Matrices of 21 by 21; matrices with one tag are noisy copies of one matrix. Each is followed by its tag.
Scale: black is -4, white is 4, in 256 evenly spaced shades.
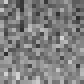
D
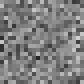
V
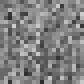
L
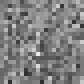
L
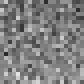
D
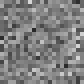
V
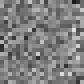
V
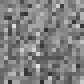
L
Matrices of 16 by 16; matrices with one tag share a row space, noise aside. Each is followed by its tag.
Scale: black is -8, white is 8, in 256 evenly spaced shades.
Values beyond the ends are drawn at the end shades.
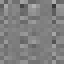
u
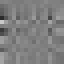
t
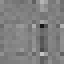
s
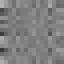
t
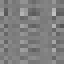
u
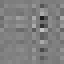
s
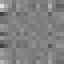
t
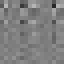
u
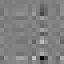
s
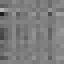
t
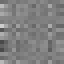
t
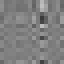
s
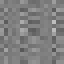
u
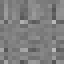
u
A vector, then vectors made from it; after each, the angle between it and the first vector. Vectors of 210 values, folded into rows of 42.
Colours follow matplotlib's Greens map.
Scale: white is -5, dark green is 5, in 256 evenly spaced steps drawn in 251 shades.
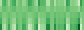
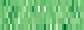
orthogonal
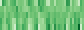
nearly parallel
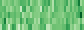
partly opposed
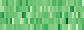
orthogonal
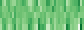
nearly opposite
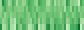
nearly parallel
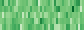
partly opposed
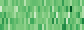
orthogonal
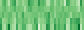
nearly parallel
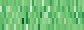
orthogonal
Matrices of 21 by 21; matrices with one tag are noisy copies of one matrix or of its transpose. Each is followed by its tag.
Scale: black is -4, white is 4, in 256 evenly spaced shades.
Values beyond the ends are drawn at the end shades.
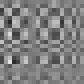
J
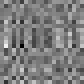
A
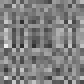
A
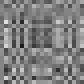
A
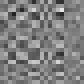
J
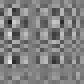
J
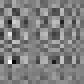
J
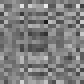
A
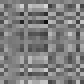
A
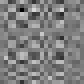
J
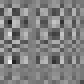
J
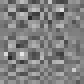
J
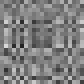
A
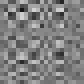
J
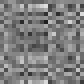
A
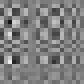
J
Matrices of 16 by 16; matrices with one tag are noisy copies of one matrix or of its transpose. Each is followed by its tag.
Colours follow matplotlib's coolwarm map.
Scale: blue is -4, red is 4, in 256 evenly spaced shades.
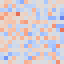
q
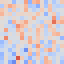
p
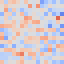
p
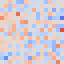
q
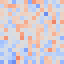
p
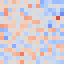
p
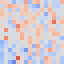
p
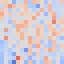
p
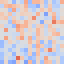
p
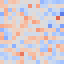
p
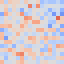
p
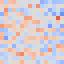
p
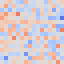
q
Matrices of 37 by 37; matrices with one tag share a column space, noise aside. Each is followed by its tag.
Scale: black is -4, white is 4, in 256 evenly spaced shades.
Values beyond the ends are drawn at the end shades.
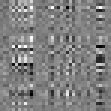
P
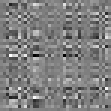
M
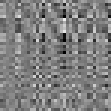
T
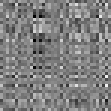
T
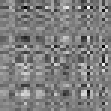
P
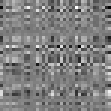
P
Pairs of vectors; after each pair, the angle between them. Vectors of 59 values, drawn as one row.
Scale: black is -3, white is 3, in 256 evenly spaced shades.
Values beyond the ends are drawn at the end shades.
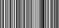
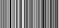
partly aligned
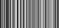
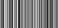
partly opposed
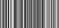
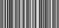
partly opposed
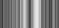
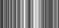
nearly parallel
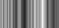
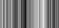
nearly parallel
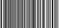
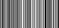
partly opposed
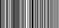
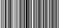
nearly opposite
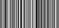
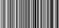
orthogonal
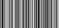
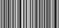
orthogonal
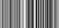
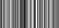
nearly opposite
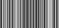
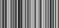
partly opposed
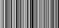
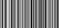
orthogonal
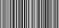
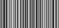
partly opposed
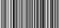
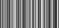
partly opposed
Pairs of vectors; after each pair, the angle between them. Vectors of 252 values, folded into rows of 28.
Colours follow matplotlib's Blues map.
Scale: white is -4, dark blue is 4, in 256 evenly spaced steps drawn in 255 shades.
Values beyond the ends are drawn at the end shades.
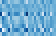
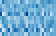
nearly parallel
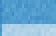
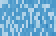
orthogonal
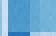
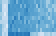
nearly parallel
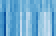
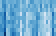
nearly parallel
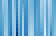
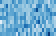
orthogonal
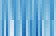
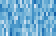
partly opposed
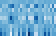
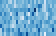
orthogonal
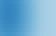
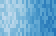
nearly opposite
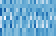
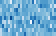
partly opposed
